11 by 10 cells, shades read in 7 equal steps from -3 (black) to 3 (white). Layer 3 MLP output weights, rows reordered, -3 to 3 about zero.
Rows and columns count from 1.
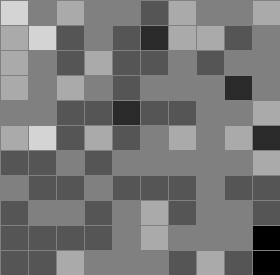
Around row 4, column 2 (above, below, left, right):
0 0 1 1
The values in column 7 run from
-1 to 1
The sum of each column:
2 0 -3 -2 -7 -4 -1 1 -4 -7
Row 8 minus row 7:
1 0 -1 1 -1 -1 -1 0 -1 -2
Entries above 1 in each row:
1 1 0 0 0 1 0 0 0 0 0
